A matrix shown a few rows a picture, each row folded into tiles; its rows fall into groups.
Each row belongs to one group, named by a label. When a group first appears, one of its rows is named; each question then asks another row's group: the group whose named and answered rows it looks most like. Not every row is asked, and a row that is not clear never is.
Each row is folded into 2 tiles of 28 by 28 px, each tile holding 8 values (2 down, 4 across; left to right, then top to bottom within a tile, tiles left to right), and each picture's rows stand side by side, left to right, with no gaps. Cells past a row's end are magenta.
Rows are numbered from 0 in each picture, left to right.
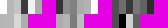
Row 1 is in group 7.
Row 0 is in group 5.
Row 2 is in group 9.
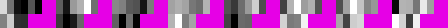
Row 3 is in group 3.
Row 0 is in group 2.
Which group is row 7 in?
7
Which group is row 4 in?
9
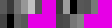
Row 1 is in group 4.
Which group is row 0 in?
9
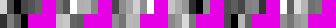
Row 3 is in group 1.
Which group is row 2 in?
7
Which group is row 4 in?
9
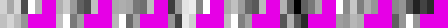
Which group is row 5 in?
2
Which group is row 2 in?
3
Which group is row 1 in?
3
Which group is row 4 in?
3
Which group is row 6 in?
5
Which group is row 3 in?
7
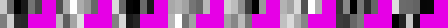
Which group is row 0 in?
2
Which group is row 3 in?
3
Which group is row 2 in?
2
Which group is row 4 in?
1
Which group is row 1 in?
7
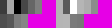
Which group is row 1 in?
5
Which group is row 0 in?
4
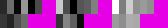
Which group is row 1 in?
2
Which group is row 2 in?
5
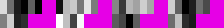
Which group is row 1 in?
7
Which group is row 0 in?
2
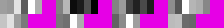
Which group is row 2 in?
1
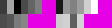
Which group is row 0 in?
4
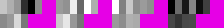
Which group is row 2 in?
5
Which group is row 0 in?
1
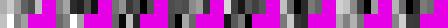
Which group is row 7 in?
2
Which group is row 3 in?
9
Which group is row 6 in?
1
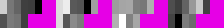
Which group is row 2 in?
3
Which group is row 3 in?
9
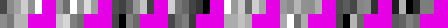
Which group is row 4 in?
5
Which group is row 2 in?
9
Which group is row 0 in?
7
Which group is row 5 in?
3
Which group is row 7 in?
4
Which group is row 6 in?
9
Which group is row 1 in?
5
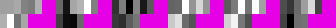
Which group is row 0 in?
3
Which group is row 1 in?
9
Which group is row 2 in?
4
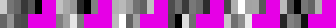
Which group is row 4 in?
7
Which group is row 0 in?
2
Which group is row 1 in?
1
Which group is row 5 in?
2
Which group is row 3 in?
9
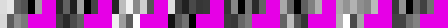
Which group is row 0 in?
1
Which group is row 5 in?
2
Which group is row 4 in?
4
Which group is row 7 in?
4
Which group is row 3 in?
2
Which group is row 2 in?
7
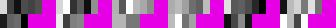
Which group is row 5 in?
7
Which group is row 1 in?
1
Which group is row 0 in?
2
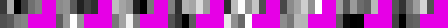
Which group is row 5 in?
7
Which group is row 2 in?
1
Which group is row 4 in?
7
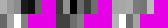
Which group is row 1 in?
4
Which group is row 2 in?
3
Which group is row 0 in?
1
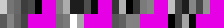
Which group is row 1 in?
1
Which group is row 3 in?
2
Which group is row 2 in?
4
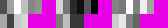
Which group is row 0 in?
7
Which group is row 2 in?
5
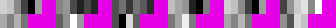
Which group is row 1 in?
1
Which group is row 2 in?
9
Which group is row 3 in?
1
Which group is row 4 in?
1
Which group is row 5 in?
7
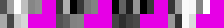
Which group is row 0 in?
7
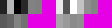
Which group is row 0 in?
4
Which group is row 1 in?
5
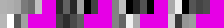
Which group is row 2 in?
1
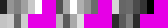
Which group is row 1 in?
7
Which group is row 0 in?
7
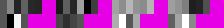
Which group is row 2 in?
3
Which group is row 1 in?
4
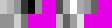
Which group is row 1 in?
7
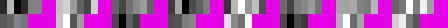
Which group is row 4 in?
7
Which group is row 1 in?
3
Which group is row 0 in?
4
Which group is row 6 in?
3
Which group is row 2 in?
9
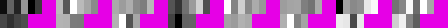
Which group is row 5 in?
3
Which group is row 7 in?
5
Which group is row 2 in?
3
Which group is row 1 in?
5
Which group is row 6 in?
7
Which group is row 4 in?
5
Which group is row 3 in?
9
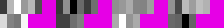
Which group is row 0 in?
7
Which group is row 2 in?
3
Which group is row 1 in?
4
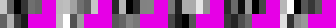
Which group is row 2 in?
4
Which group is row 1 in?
3
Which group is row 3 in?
9
